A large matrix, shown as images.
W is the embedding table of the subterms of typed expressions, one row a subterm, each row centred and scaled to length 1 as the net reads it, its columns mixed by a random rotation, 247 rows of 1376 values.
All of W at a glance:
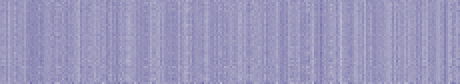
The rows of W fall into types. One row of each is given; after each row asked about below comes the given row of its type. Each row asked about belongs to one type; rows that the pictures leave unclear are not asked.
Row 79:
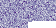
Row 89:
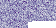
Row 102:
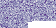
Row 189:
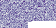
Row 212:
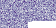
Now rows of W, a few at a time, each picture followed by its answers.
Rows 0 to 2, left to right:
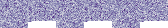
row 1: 189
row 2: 89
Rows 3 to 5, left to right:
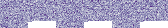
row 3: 102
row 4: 89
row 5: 189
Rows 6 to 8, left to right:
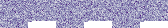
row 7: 79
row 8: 79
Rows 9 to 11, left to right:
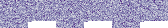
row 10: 89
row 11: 89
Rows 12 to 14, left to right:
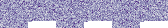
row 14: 89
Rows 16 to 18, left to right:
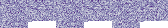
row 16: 89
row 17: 89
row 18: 189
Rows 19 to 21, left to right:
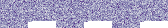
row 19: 212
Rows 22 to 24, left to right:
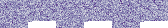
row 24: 89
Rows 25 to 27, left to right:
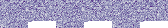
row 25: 189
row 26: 189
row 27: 189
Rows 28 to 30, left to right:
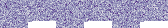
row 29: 79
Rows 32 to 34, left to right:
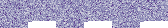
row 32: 79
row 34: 189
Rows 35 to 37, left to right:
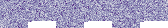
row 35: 189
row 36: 79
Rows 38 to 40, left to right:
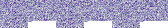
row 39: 212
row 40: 189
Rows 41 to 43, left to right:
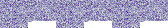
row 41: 212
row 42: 79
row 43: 212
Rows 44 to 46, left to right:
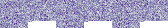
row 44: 102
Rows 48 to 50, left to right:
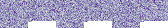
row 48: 79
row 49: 189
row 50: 89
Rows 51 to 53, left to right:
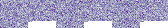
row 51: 79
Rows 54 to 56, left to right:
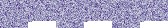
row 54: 79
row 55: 189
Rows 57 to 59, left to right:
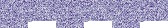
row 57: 212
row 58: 212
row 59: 189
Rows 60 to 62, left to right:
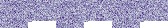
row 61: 102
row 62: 79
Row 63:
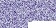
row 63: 79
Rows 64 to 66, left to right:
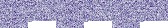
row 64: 212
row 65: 89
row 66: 189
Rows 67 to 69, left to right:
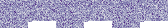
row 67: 79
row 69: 102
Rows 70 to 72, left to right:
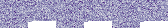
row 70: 212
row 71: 89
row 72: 189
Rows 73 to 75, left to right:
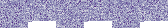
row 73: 102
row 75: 102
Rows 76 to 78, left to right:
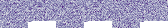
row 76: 189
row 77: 189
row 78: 102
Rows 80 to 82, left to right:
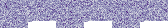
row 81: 212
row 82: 79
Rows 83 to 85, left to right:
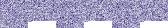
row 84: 102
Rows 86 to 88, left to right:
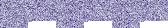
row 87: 89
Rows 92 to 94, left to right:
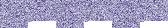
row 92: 189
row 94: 89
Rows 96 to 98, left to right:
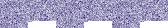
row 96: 102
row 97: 79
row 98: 102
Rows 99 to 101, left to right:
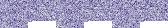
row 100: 89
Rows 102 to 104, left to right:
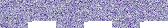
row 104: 89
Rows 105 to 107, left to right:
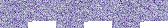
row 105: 89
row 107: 89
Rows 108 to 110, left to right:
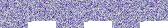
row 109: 79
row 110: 189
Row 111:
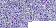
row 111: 102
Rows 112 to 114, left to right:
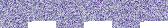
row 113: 102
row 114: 89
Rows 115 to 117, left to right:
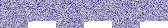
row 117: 79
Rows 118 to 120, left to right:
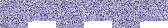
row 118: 102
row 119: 102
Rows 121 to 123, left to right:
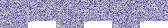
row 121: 189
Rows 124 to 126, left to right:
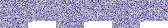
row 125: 89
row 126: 79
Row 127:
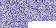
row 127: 89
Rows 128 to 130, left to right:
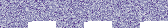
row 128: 189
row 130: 102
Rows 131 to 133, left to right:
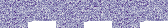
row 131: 212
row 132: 189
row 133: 212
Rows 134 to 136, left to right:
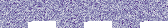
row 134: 189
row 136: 89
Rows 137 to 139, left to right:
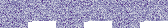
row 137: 89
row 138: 212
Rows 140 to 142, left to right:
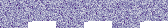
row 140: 79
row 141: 79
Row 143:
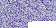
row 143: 89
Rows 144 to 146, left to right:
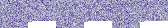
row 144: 89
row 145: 79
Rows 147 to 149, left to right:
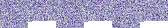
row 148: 102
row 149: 102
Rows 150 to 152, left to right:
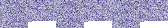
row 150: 89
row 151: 89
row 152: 89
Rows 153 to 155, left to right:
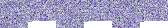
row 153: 102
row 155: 102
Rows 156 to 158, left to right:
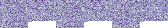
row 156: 89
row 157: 189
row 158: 212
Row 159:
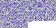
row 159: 189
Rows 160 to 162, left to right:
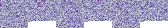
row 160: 189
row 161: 89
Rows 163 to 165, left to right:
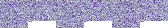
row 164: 189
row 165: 89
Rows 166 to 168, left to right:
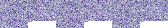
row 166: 89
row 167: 89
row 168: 212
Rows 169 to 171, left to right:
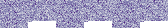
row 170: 89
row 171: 89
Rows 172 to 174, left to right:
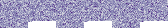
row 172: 79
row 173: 189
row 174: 189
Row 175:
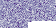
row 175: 189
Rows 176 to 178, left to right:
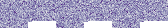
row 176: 79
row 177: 102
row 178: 89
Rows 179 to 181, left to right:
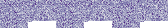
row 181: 102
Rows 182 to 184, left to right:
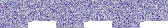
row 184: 102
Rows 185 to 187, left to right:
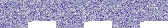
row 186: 102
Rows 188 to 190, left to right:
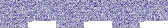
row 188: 212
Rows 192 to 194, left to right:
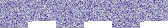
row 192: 102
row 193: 79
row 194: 89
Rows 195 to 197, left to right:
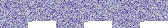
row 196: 89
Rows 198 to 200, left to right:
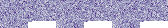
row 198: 79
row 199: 189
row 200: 189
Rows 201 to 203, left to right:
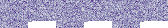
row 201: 89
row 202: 189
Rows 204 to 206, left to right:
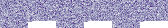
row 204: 102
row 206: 189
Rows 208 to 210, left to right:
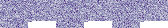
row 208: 89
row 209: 89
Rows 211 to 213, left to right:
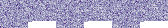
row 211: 79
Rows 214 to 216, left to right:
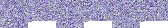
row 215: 212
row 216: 189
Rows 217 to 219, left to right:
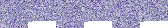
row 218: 189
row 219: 102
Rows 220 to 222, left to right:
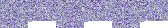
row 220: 212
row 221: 189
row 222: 212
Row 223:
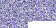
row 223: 212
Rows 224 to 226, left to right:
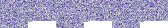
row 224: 212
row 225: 102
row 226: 189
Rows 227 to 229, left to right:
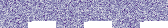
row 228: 212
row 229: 89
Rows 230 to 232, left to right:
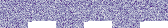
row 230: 102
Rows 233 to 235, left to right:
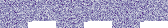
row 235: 79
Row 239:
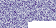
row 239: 79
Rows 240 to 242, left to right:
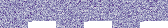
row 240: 79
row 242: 189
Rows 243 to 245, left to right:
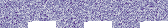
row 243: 102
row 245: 189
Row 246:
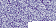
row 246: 89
